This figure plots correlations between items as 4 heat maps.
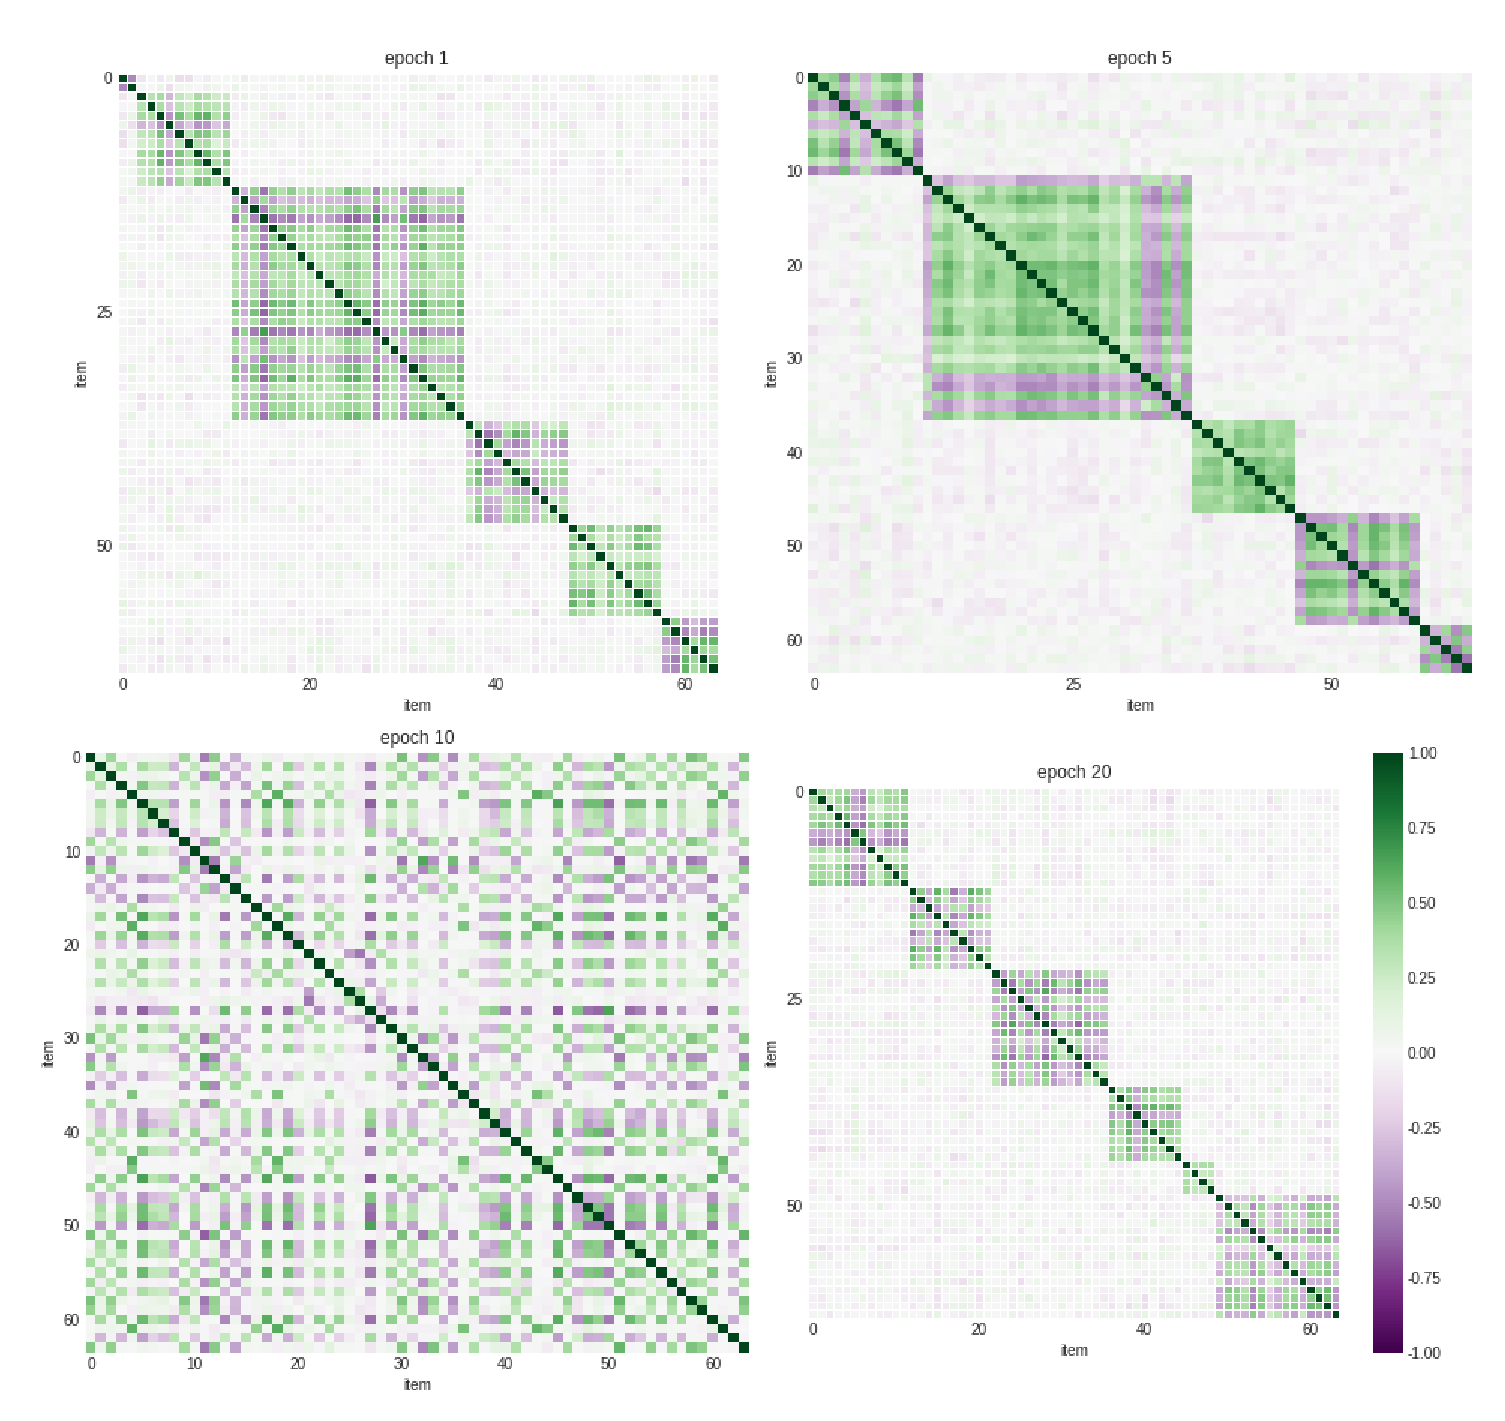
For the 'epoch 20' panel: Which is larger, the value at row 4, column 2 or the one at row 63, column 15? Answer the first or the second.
the first
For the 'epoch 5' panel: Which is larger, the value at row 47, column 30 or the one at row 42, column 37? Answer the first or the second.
the second
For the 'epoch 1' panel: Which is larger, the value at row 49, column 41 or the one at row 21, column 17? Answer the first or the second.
the second
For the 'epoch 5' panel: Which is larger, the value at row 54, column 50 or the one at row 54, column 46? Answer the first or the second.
the first
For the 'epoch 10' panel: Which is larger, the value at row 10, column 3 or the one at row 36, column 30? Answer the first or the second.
the first
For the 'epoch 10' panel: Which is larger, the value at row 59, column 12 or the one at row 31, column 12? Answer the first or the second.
the first
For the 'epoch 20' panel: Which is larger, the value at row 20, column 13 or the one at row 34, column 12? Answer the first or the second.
the first
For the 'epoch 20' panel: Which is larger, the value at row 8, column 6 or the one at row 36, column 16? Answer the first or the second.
the second
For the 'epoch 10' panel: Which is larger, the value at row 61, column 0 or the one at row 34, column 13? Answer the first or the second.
the second
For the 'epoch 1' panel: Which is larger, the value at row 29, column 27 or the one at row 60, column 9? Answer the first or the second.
the second
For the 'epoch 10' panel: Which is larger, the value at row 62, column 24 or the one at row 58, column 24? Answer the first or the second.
the second
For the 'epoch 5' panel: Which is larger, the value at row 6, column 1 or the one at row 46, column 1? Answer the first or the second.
the first
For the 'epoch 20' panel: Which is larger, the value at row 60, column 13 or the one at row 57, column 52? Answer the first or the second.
the second
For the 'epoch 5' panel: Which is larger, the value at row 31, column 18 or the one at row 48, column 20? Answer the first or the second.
the first
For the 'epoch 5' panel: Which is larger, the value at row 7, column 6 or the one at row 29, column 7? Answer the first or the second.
the first
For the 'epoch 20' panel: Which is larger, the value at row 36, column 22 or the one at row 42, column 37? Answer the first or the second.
the second
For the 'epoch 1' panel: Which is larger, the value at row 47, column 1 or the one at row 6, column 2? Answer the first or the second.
the second
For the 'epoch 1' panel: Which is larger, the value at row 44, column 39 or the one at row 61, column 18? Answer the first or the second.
the first
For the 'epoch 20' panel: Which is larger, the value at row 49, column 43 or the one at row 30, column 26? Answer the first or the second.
the first
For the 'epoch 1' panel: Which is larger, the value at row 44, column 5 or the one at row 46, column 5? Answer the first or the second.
the second
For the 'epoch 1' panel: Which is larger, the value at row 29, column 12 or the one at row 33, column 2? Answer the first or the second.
the first
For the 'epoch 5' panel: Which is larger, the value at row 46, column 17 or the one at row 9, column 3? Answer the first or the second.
the first
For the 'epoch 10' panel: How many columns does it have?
64
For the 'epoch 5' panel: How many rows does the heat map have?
64
